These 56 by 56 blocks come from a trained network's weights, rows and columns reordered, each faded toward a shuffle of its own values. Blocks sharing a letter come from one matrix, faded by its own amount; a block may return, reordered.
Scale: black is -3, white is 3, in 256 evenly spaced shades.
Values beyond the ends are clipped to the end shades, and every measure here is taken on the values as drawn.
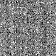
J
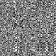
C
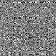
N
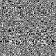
N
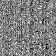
J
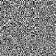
C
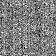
J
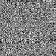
N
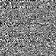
N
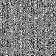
J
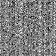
J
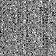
J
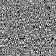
N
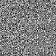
C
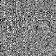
N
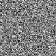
N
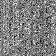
J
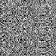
C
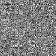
N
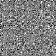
N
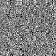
C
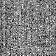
J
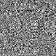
N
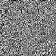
N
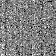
J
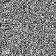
C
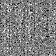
J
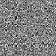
C
